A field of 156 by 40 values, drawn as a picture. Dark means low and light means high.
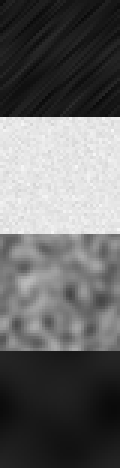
The table splits into 4 rows of 1 panel. Panel 1,1: very low, slanting up to the right, faint in contrast. Panel 2,1: very high, fine-grained, faint in contrast. Panel 3,1: middling, blotchy. Panel 4,1: very low, smooth, faint in contrast.
